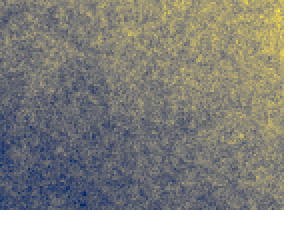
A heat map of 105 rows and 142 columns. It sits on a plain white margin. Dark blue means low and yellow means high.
Mirror symmetry: none. Ninth with the lowest average: bottom left. Slope: up to the top right. Stripes: none. Histogram: bell-shaped. Ninth with the highest average: top right. Odd rows or columns: none.
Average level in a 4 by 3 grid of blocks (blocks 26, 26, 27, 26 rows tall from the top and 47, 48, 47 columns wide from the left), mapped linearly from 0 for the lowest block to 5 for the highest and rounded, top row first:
3 4 5 | 2 3 4 | 1 2 3 | 0 1 2
